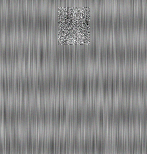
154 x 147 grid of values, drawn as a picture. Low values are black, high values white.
Roughest part: top middle. Average level on the scale: 50%. Odd patch: rougher, in the top middle. Stripes: horizontal, repeating 5 times.
